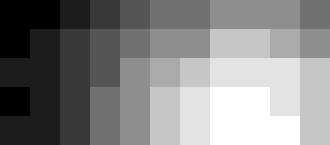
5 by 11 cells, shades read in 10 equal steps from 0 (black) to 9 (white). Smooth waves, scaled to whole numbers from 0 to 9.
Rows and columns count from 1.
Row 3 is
1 1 2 3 5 6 7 8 8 8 7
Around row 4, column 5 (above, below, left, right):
5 5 4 7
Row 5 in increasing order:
1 1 2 4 5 7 7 8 9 9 9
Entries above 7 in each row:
0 0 3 4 4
